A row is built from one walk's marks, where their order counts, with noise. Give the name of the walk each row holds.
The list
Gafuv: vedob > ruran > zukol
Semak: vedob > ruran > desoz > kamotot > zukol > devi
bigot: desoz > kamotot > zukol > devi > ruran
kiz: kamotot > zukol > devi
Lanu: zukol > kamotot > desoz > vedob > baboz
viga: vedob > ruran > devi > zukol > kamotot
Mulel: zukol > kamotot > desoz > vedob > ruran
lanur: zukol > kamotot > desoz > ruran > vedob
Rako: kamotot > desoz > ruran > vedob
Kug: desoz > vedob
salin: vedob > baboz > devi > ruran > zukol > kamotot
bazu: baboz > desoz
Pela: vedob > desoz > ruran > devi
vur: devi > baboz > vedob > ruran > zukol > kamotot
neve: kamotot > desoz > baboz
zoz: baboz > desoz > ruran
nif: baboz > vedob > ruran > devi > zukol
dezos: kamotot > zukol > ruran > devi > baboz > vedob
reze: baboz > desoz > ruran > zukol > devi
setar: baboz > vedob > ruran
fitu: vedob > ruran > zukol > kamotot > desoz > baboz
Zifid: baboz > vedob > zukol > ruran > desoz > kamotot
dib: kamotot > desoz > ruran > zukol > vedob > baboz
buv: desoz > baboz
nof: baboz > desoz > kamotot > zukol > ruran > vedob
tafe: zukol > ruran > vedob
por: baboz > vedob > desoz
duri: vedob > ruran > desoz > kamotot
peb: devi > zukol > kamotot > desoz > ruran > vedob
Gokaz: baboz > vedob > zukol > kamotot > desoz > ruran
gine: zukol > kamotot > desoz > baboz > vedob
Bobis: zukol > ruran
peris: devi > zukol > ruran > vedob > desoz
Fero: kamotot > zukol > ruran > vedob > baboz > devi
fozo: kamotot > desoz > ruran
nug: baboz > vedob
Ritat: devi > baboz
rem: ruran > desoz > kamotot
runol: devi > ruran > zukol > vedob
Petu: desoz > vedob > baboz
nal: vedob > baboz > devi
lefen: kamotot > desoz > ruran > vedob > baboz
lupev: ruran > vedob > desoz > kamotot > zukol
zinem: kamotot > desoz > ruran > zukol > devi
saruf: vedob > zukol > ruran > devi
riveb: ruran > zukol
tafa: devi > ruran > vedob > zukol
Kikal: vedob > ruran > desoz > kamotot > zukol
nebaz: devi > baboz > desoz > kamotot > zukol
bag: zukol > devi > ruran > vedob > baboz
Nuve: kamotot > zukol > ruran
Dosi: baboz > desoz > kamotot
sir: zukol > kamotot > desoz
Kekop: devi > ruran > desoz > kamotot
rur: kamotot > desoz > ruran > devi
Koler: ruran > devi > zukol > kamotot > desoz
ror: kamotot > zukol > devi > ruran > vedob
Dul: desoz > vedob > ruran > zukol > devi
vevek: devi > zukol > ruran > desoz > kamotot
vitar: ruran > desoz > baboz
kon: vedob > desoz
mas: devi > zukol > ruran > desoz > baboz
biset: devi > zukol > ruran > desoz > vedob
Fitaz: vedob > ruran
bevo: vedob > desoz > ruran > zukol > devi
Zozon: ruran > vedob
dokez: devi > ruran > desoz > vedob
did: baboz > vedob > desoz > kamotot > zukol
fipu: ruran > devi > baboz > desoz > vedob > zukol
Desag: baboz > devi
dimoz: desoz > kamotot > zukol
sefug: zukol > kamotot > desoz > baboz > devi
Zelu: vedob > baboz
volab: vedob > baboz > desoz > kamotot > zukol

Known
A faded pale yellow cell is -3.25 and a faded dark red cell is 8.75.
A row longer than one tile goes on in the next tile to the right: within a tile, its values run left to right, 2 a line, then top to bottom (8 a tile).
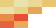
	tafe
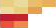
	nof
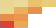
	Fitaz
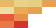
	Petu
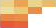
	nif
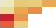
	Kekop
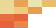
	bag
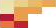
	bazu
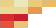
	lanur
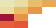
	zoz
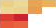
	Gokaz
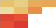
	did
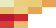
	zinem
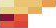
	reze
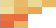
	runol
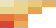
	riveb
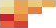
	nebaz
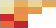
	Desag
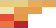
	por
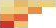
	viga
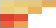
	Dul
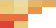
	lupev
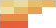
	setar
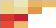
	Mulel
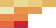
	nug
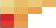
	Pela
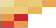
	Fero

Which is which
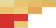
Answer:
Semak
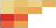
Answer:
biset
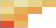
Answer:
Zozon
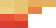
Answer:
volab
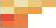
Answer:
Kug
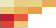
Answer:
rur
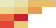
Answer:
Nuve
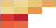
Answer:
Lanu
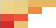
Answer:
Kikal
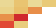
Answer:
ror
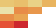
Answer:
Zelu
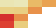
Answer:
rem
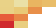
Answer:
duri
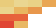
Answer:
lefen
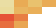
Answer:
peris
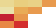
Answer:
buv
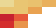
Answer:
bevo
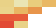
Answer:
Rako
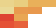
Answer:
kon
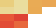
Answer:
Zifid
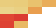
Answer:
fitu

